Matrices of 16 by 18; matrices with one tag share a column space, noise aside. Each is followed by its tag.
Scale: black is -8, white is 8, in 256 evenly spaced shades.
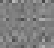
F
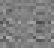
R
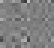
F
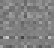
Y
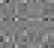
F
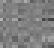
F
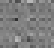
F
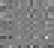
Y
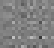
Y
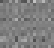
F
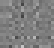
Y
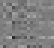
Y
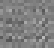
R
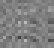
R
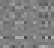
Y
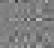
F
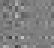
Y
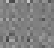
F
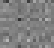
F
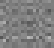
R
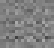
R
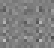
R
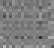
Y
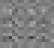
R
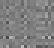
Y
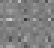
F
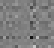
Y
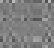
F
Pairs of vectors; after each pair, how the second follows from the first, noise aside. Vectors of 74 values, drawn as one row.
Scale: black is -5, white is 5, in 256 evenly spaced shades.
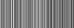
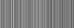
shrunk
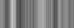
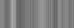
shrunk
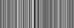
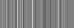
partly zeroed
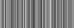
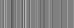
partly zeroed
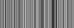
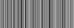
shuffled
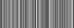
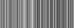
shuffled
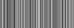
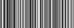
scaled up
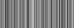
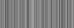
shrunk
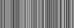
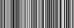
scaled up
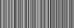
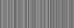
shrunk
